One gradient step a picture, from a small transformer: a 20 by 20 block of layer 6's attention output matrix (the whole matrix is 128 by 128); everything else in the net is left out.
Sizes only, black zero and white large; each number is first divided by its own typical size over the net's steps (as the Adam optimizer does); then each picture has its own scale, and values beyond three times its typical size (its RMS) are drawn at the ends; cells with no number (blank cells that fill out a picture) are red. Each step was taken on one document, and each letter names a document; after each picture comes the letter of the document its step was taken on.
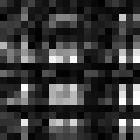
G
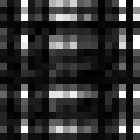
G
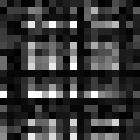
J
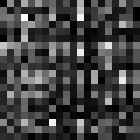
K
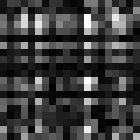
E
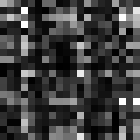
G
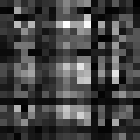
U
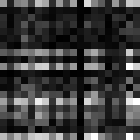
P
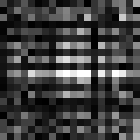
U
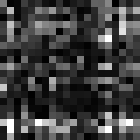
K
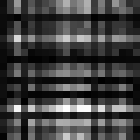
U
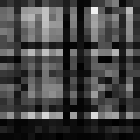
P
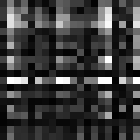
K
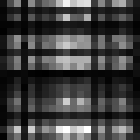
U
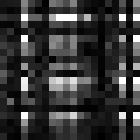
G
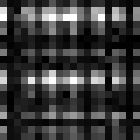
J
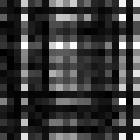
G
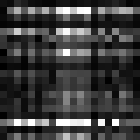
U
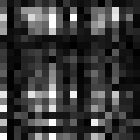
J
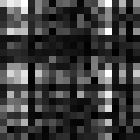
K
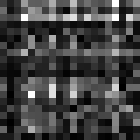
E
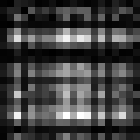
U
